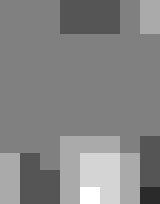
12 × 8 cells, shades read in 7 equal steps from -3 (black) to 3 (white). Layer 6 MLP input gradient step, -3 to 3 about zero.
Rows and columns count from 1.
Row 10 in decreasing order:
2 2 1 1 1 0 -1 -1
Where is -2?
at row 12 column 8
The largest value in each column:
1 0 0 1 3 2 1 1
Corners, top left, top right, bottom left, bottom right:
0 1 1 -2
